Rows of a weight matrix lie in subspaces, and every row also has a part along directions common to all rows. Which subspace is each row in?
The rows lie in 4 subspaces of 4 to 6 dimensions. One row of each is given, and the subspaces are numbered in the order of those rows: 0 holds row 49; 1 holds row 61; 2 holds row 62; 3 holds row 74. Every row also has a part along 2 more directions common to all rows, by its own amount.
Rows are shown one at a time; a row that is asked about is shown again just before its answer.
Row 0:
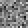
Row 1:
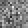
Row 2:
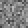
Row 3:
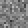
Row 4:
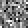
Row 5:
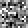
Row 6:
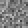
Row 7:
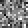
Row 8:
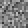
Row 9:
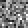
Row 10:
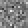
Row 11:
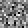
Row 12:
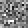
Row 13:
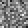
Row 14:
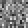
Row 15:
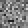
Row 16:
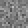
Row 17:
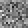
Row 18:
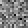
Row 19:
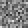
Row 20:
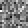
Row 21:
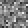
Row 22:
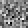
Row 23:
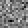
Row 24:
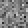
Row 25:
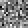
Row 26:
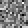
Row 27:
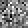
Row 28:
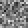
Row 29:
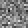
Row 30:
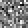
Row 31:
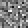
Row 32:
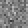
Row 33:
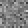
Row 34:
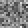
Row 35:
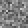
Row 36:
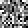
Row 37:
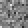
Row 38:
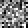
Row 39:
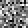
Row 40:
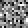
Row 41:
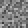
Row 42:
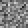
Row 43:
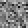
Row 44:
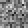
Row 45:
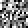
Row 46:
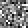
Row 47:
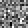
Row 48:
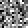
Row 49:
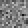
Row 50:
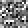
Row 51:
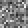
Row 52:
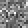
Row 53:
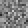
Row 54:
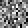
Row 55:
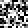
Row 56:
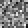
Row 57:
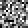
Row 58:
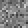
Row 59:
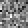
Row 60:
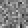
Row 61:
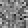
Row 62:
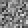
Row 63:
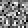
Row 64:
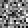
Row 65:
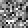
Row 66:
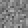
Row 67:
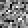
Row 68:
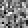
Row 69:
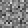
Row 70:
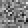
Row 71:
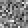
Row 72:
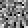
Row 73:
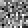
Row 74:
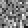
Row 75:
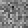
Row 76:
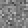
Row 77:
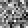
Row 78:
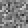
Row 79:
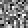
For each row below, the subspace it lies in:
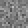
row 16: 0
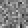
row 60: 3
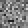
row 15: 1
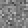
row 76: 0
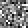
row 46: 0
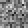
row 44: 3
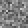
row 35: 3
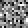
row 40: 0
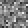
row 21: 1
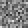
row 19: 2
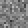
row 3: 0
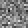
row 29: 0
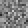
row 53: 0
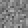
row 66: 2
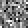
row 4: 0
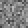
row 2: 3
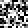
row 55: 3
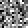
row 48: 2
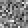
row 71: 0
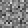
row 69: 0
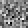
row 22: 0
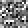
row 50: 0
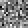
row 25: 3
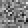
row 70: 0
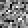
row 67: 3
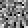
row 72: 3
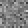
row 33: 1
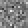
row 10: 0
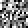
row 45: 3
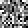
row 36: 2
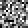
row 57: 2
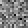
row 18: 1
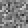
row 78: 2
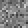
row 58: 0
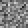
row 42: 2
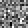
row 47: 0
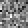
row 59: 2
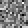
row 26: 2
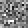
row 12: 3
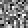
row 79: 3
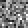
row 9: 3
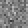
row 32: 0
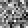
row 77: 3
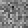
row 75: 2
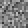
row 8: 1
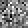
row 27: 2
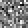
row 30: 0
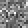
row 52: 0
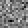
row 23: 2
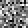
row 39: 0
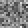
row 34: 1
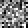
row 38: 1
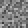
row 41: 1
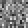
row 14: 3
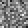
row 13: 2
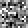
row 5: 0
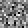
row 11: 3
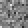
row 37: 3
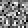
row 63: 3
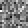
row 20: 2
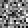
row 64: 3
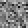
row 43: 0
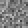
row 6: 2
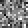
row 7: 1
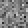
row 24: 1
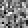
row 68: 1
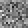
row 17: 0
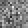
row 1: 2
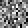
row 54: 3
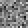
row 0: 1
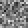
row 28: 1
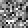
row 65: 1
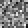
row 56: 1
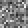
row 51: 0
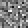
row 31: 0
